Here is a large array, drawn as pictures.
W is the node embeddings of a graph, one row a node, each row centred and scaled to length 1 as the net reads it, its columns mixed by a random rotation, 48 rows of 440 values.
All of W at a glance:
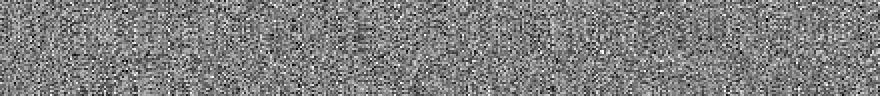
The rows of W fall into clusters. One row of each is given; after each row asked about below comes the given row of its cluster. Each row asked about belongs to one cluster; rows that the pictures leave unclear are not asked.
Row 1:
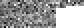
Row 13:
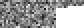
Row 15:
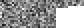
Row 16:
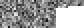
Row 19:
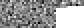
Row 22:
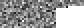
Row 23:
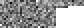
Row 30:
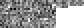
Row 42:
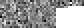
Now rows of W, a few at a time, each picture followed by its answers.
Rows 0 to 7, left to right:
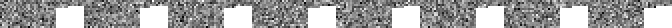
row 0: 16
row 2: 13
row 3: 19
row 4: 42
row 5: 16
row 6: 30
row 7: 22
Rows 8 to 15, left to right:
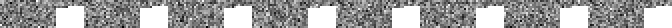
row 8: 23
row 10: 13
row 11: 16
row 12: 15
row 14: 15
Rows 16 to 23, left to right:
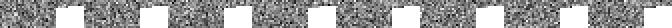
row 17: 19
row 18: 15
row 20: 23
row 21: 15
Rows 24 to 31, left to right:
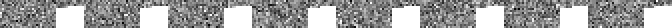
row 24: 15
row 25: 19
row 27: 16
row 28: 42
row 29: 1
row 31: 1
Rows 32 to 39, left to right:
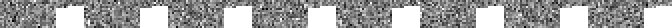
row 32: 13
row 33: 42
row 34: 16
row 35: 30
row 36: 42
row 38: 16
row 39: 22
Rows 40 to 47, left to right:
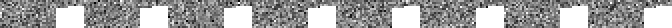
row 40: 15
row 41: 23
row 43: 22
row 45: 22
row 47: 22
